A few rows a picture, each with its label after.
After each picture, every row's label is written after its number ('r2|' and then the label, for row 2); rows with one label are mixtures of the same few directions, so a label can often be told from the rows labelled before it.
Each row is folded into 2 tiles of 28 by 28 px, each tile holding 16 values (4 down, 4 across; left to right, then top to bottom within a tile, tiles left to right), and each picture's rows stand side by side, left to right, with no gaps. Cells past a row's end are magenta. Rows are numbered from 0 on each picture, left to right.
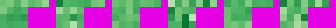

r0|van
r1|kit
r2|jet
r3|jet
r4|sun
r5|jet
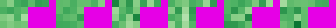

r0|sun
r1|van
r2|jet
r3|jet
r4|van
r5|kit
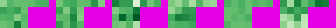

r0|kit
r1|jet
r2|sun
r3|van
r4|jet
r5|sun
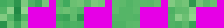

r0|jet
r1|sun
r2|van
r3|sun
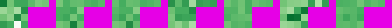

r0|kit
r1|kit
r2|kit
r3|sun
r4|jet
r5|van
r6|sun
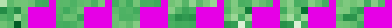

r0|kit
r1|van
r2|sun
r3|van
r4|kit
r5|kit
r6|van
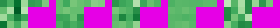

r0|jet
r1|sun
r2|sun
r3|kit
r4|jet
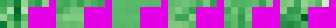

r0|jet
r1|van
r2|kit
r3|van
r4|jet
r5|van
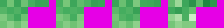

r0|sun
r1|sun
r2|sun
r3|sun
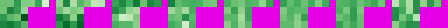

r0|van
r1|sun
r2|van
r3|kit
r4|jet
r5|jet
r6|jet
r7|jet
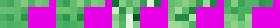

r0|sun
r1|sun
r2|jet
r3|van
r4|sun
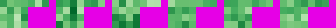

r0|jet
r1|jet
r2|sun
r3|kit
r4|kit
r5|sun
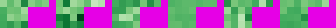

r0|sun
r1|sun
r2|van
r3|kit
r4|jet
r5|van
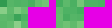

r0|kit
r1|sun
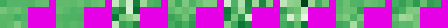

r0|kit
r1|van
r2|jet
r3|sun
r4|jet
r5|sun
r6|kit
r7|van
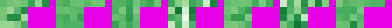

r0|van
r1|sun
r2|jet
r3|jet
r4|van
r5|jet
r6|kit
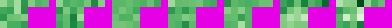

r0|jet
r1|jet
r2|van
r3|kit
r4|kit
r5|van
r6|sun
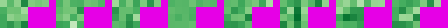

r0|sun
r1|kit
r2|jet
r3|sun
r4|van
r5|jet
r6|van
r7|van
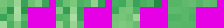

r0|jet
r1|jet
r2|van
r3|sun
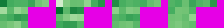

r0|kit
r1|kit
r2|kit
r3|van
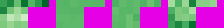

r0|van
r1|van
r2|jet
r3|sun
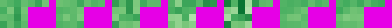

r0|jet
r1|sun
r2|jet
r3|sun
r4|jet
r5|van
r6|van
